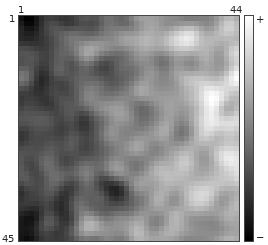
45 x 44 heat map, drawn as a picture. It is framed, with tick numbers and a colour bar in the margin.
There are no regular stripes. No lone cell stands out from its neighbours. There is an overall slope up to the right. The ninth with the highest average is the middle right. The texture is blotchy.
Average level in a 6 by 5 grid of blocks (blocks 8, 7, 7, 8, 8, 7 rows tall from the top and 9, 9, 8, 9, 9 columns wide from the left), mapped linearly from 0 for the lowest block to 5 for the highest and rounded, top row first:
0 2 3 4 4
1 1 2 3 4
1 2 3 3 5
1 1 3 3 4
1 1 2 4 4
0 2 3 3 3
